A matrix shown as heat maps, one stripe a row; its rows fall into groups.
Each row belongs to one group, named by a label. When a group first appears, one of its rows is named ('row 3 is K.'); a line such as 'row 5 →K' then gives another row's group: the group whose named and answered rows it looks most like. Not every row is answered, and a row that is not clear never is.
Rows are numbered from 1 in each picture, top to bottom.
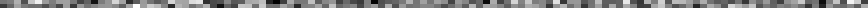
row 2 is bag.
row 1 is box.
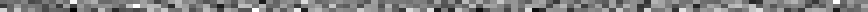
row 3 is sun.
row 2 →bag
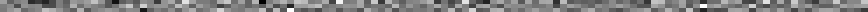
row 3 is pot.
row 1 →sun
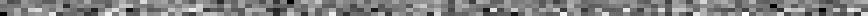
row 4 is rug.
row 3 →box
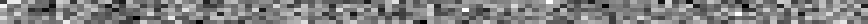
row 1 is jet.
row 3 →sun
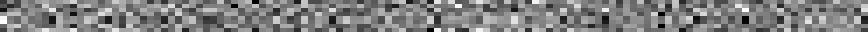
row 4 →jet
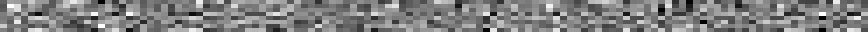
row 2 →jet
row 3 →jet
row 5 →box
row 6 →pot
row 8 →box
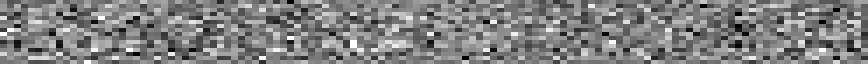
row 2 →pot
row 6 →box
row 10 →pot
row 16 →sun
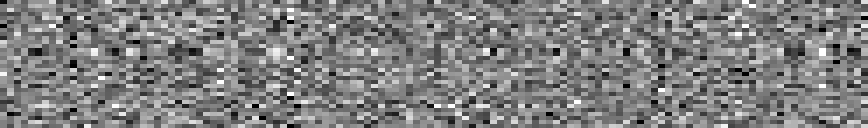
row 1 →rug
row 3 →pot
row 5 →pot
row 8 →box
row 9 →bag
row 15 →pot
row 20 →jet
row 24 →pot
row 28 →jet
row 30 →sun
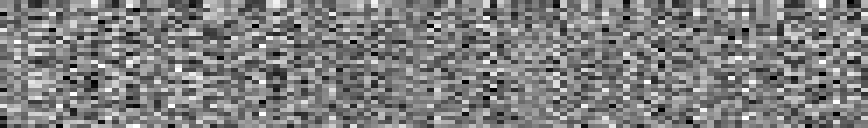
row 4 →rug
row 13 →jet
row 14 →box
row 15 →bag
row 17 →jet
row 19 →box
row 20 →pot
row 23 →rug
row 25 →box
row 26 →sun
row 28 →jet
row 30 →rug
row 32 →bag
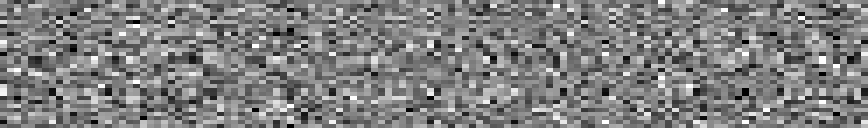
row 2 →box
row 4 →sun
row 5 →bag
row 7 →bag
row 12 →sun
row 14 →rug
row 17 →sun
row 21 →bag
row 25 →bag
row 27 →pot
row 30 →pot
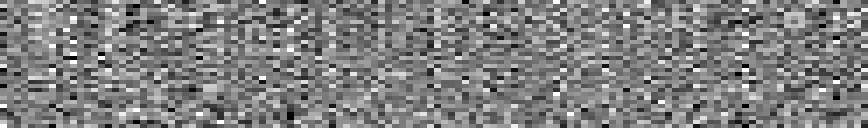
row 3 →rug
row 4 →box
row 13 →pot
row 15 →jet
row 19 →bag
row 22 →rug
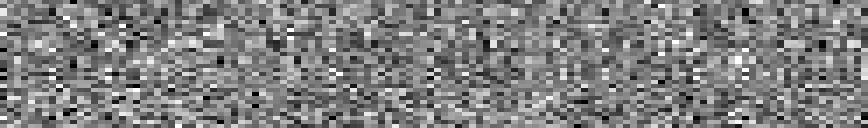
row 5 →pot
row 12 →box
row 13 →rug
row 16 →bag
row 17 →jet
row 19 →sun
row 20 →rug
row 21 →jet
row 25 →jet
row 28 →jet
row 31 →bag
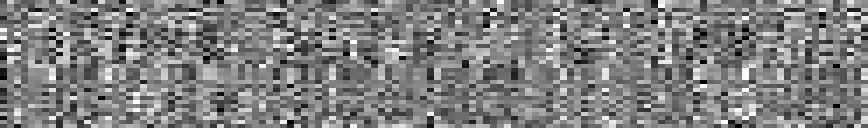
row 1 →jet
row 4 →box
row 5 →rug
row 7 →box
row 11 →bag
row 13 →jet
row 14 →bag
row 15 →jet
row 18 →rug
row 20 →rug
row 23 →rug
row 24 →bag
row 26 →bag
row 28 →bag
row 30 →rug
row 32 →bag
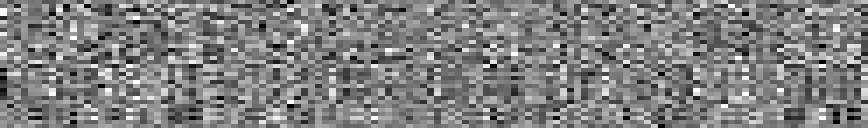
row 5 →bag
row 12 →box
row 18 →rug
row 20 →rug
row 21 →bag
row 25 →bag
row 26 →pot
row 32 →jet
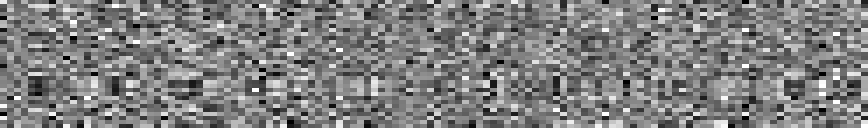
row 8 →rug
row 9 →sun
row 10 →jet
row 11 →bag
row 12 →box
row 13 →sun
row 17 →rug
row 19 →box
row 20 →sun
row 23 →sun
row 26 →sun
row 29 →rug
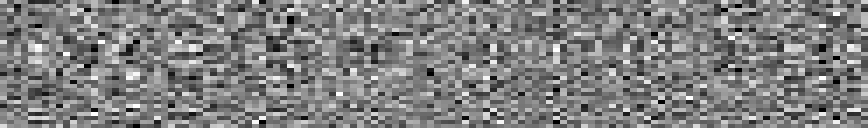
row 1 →sun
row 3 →pot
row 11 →jet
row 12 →box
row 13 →box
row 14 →pot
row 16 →box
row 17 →pot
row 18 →bag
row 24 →sun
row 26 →jet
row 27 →bag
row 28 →box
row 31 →sun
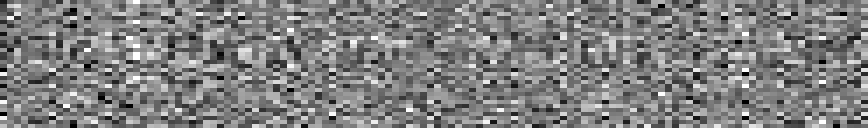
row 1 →bag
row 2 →jet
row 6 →bag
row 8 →pot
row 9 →rug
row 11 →bag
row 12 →bag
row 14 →bag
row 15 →bag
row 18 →rug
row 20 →bag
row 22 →rug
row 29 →rug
